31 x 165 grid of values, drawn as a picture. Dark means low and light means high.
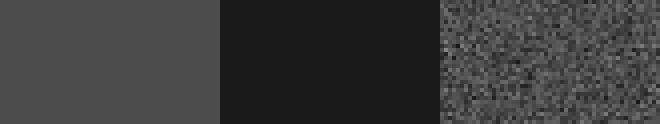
The table splits into one row of 3 panels. Panel 1,1: low, flat. Panel 1,2: very low, flat. Panel 1,3: low, fine-grained.
